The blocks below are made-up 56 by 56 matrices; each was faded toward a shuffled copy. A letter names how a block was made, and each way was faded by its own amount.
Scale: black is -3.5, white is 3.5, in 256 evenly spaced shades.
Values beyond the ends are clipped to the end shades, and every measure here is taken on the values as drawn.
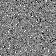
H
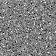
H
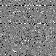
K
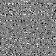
K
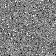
H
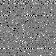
K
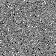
H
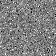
H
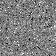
H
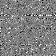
K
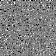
K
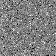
H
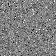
H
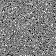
H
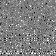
K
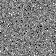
H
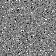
H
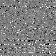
K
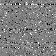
K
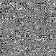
K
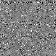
K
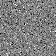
H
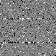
K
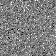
H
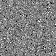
H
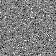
H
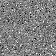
H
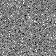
H
